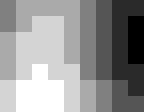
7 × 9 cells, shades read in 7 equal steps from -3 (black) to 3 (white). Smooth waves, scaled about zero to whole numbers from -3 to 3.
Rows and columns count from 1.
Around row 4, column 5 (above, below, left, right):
1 2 2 0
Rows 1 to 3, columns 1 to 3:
0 1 1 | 0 1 2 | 1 2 2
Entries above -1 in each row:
6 6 6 6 6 7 7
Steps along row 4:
up same same down down down down down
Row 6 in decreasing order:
3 3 3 2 2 1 0 -1 -2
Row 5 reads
1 2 3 2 2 0 -1 -2 -2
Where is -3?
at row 2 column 9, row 3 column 9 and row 4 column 9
